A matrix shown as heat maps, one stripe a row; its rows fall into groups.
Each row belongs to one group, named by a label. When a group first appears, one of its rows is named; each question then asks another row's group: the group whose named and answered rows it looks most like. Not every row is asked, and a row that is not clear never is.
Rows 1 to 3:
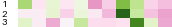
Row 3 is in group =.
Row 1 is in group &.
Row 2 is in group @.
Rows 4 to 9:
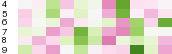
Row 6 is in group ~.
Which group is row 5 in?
@
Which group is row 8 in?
=
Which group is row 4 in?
@
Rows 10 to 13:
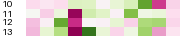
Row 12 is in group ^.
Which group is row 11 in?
@
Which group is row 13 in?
@
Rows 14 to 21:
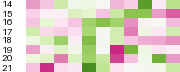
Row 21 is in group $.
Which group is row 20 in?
=
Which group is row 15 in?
&
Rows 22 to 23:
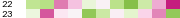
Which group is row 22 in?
&
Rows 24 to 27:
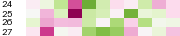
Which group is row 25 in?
@
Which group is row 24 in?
@
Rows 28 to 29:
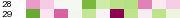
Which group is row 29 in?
=
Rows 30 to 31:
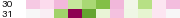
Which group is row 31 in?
@
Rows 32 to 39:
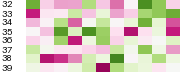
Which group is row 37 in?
&
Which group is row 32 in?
=
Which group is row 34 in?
^
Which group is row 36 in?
@
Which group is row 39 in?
&
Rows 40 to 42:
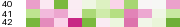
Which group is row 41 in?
$
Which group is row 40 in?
@
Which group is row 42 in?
$
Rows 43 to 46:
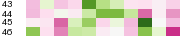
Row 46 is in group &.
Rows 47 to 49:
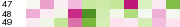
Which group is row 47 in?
$
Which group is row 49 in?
@
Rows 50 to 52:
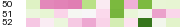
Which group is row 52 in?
~
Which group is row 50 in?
$
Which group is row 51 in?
&
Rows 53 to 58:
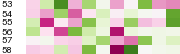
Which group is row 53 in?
@
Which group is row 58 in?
@
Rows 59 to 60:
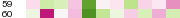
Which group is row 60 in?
$
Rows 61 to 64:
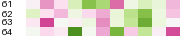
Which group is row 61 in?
=
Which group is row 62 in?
&
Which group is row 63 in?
&
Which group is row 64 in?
&
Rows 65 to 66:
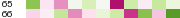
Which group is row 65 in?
=
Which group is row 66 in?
~
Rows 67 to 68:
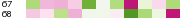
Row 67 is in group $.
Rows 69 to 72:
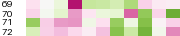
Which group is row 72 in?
&
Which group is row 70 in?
~
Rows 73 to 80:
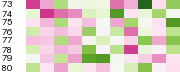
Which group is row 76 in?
$
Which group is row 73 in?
~
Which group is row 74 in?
$
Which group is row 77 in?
~
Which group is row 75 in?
~
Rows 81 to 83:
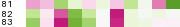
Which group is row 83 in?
=
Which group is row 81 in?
~
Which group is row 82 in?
=
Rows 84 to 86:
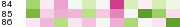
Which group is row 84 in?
=
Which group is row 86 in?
~
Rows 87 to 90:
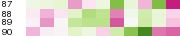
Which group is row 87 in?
^
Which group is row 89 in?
=
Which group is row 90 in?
&
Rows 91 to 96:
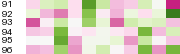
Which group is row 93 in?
@
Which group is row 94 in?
~
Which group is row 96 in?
~
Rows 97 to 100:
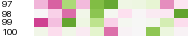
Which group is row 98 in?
$
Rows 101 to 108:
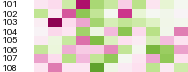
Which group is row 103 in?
$
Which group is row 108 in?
$
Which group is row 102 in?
=
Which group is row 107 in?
^
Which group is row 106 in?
&
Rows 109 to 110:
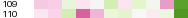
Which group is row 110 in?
~
